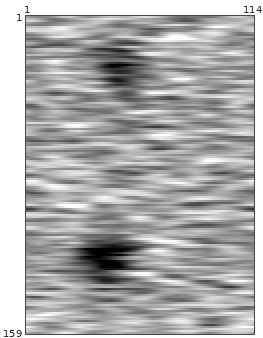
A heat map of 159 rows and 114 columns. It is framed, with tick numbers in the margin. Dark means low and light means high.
Grain: streaks across. Mirror symmetry: none. Dips: two. Average level on the scale: 60%.
